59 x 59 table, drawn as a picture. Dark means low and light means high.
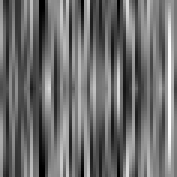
Mirror symmetry: top to bottom. Grain: streaks running down. Histogram: bell-shaped.
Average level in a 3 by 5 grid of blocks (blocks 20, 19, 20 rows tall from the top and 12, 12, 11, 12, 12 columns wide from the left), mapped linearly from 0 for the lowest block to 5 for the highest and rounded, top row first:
12115 | 02514 | 12115
